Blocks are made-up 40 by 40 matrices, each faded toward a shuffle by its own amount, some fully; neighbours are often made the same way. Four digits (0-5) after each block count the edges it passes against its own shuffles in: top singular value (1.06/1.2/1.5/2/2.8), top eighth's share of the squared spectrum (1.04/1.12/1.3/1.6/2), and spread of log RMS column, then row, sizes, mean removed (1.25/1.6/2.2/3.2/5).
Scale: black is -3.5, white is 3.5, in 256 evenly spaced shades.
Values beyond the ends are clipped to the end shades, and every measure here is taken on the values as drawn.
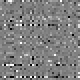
4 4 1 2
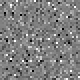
2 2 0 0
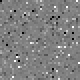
0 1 0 0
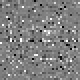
3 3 0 1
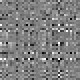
4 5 3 3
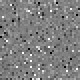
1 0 0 0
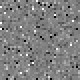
0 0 0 0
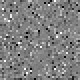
0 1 0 0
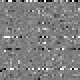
3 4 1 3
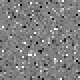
0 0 0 0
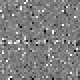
1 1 0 1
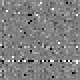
3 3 0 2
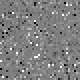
0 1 0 0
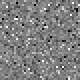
0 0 0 0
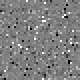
0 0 0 0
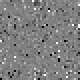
2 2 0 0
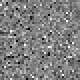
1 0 0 0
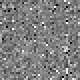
2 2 1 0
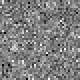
2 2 0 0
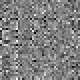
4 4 2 1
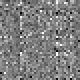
3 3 2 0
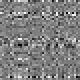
4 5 2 3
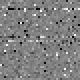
3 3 0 1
